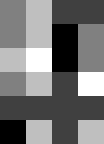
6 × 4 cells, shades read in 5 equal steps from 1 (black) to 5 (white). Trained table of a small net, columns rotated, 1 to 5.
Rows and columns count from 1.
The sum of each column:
16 23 10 19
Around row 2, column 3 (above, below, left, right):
2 1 4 3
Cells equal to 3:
5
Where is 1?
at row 2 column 3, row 3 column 3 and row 6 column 1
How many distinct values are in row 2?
3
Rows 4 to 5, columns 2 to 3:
4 2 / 2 2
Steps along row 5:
same same same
